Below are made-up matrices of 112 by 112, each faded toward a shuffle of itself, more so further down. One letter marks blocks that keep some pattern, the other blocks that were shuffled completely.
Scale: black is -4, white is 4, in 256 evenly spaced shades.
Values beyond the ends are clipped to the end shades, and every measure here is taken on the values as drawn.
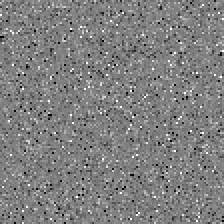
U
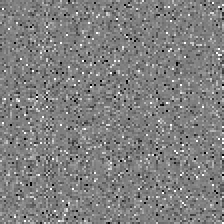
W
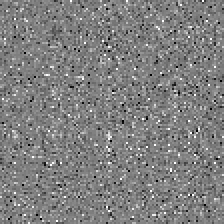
W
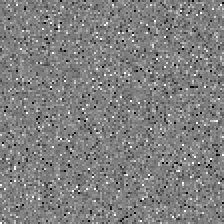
U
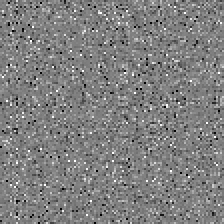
W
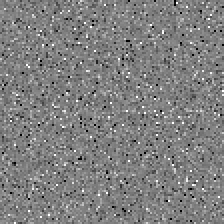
U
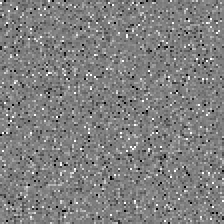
U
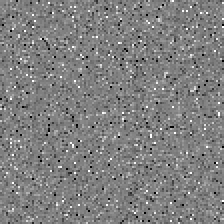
U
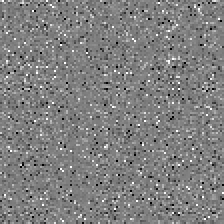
W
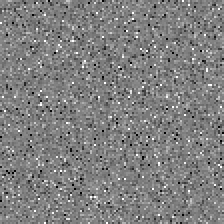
U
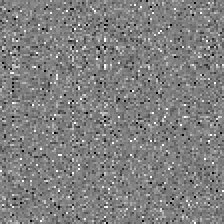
W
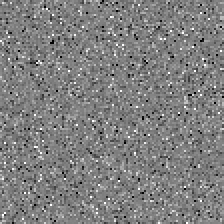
U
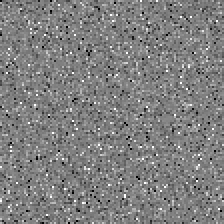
U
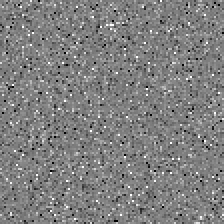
U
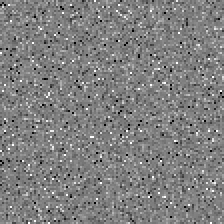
U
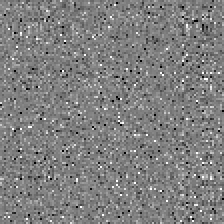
W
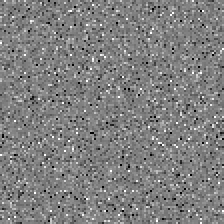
U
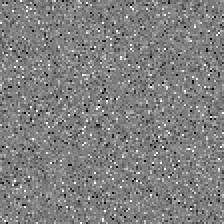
U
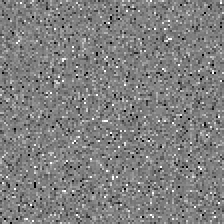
U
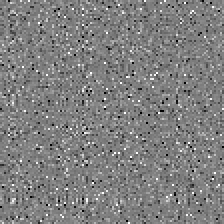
W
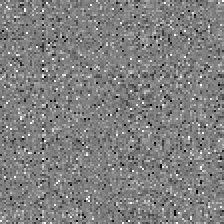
W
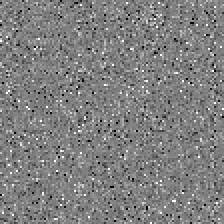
W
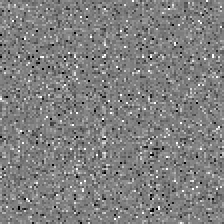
W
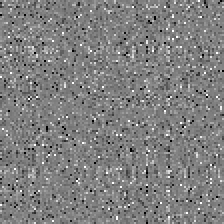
W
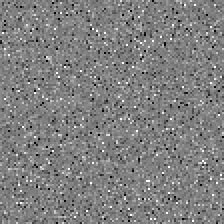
U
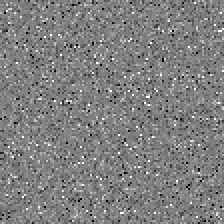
U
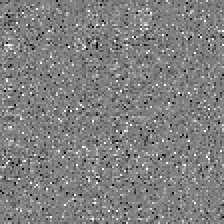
W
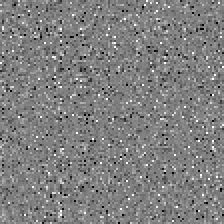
W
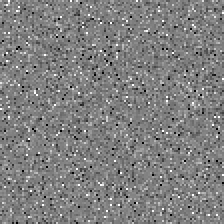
U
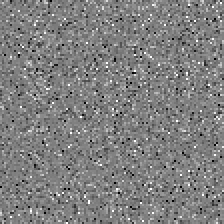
W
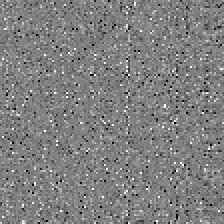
W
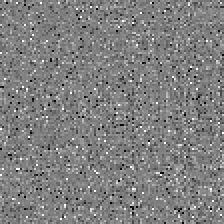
W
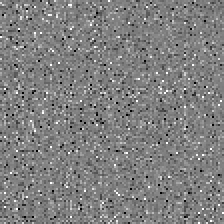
W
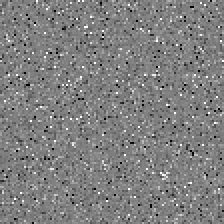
U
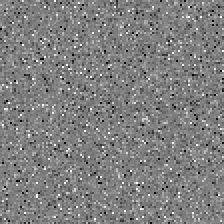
U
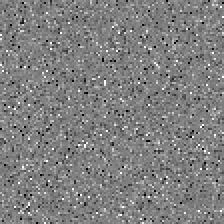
U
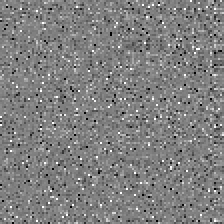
W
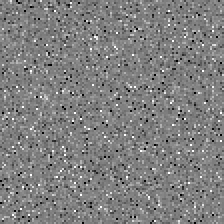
U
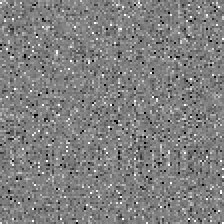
W
